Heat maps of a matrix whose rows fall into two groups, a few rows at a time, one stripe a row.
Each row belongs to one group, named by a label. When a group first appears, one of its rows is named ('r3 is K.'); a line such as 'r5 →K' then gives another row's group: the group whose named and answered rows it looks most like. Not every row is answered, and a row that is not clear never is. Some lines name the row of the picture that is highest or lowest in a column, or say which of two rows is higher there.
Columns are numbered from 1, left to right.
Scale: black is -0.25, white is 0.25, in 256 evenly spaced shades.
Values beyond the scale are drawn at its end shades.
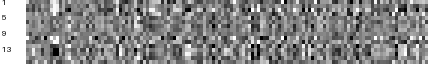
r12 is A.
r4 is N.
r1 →N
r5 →A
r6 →N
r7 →A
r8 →A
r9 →N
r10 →N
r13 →A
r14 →A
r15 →A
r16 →N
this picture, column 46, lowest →10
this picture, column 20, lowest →13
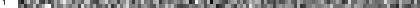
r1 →N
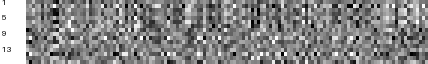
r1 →A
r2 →N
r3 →A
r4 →A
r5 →N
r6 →A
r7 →A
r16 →N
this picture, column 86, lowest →14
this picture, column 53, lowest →2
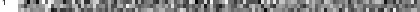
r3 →N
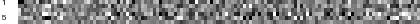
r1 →N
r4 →N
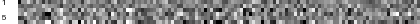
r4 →A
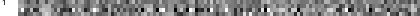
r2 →N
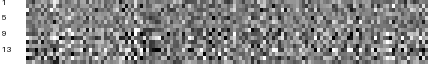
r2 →N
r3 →N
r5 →A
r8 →A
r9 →N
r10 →N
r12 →A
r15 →N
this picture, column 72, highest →15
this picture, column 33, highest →15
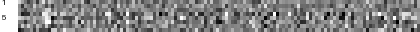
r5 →N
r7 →N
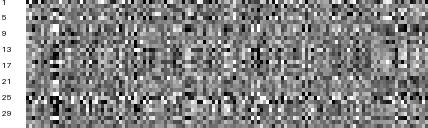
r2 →N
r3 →A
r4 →N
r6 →A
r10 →N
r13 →A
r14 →A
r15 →A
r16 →N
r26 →N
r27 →A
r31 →A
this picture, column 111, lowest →13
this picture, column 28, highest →13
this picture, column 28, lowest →30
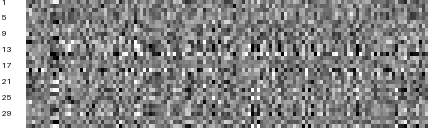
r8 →A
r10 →A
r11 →N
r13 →A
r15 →A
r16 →N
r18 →N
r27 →A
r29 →A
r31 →A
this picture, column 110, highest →23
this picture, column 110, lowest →18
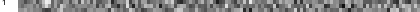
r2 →N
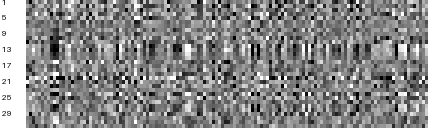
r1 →N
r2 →A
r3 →N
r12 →A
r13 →A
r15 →A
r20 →N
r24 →A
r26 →N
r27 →A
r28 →A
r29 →N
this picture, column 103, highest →11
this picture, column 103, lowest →20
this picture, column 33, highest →20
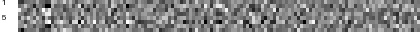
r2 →A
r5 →N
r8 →N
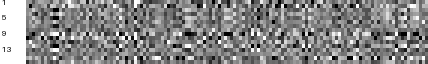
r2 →N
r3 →A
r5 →A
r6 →N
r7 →A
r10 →N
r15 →N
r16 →N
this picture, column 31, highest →9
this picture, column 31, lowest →12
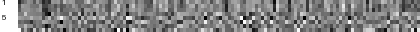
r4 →A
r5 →A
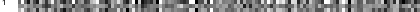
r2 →A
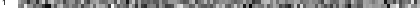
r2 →A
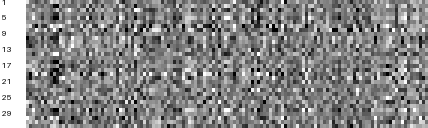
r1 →N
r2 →A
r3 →A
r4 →A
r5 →A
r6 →A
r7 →N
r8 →N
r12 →N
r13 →A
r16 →A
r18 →A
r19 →N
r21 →A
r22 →N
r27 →N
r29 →A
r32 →N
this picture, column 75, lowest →23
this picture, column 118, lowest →7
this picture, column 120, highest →7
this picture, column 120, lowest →19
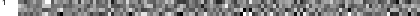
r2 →N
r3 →A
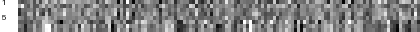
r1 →N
